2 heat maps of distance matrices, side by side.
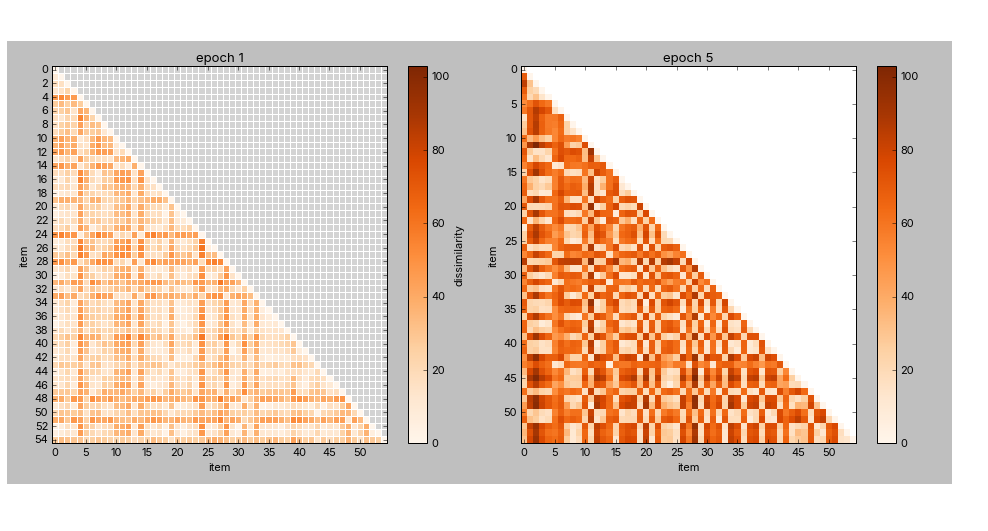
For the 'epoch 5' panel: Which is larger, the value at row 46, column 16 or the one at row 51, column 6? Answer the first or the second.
the second
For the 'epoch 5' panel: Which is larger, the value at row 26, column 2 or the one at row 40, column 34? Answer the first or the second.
the first
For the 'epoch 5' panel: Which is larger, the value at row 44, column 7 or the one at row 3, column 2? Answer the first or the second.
the first
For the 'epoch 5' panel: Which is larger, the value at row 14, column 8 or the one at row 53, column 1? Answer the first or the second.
the second
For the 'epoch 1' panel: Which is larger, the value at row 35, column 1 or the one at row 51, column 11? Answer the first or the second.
the second
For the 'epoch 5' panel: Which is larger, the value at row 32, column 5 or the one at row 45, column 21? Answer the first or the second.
the first
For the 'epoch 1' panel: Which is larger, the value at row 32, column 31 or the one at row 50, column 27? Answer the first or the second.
the second
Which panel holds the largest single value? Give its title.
epoch 5
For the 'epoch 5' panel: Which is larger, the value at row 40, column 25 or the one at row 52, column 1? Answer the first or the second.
the second
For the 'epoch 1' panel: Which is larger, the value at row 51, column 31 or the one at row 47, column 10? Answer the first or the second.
the second
